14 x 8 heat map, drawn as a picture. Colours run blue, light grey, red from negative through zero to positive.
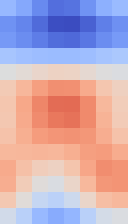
Lone odd cells: none. Ninth with the lowest average: top middle. Calmest part: centre. Ninth with the highest average: centre.
